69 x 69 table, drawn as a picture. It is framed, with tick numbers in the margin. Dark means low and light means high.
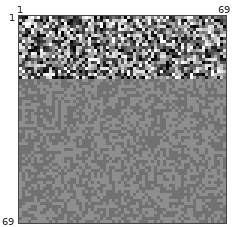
Overall the values sit about 50% of the way up the scale. A horizontal seam about 30% of the way down splits the table, and the bottom part is calmer. No regular stripes run through it. Fine speckle covers the field.
